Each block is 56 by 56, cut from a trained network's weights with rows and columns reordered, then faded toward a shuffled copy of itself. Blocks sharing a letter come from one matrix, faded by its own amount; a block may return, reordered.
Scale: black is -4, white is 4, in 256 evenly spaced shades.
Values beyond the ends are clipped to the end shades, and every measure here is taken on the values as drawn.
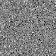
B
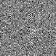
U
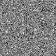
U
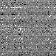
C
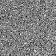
B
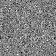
B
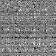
C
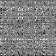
C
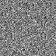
U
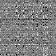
C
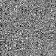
U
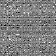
C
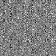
U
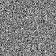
B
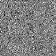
U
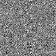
U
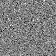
B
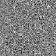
U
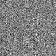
U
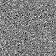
B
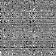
C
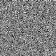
B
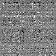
C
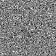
B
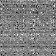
C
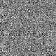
U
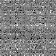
C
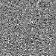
U
